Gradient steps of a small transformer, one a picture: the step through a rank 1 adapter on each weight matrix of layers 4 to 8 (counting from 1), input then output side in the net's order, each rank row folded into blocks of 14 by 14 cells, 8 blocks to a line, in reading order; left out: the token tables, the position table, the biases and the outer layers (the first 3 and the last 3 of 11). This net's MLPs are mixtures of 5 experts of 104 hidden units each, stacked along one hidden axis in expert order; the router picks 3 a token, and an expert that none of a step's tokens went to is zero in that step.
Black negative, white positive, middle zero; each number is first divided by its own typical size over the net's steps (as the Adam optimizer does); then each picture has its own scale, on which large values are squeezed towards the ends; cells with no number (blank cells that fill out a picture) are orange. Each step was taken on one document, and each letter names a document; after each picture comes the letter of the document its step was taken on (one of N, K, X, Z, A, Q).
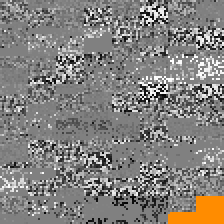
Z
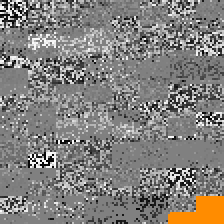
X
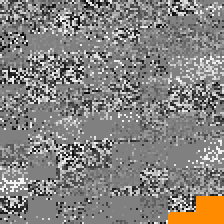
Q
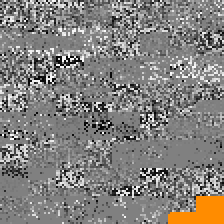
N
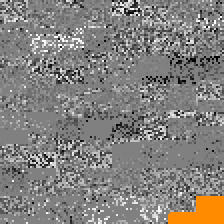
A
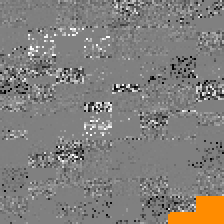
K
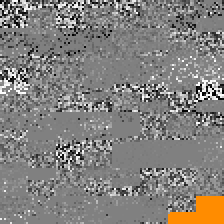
K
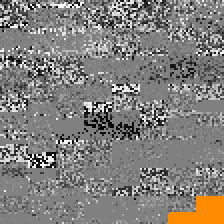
N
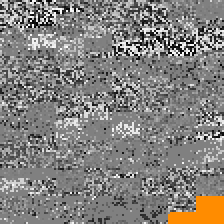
X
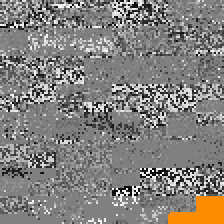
N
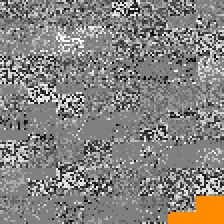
X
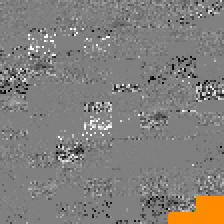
K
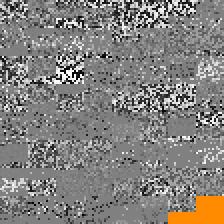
Z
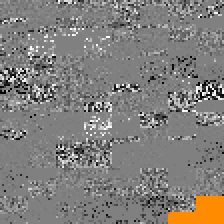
K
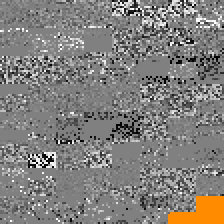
A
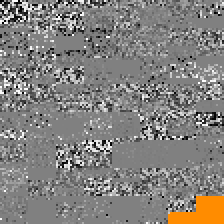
K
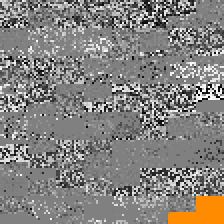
N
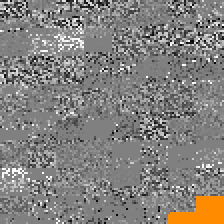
A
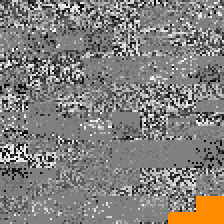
N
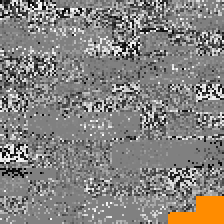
N
